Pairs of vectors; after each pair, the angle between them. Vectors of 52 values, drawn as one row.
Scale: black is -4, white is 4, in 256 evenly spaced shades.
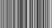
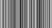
partly aligned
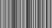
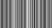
nearly opposite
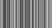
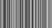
nearly parallel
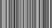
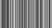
nearly opposite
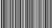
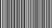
nearly opposite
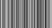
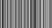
orthogonal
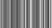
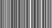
partly aligned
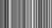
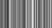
nearly parallel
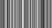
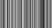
nearly parallel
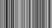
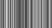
nearly opposite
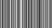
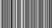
partly aligned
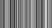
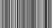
nearly opposite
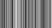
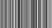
orthogonal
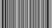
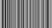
nearly parallel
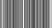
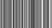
partly aligned
